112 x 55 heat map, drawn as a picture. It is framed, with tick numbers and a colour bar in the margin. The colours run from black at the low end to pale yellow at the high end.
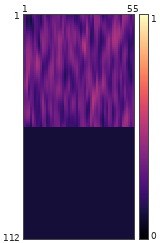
The table splits into 2 rows of 1 panel. Panel 1,1: low, streaked downward. Panel 2,1: very low, flat.
